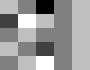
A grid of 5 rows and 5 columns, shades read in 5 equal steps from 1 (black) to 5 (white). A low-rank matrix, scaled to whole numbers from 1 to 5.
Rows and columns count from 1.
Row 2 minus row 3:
-1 1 1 0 0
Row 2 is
2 5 4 3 4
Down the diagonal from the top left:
4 5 3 3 4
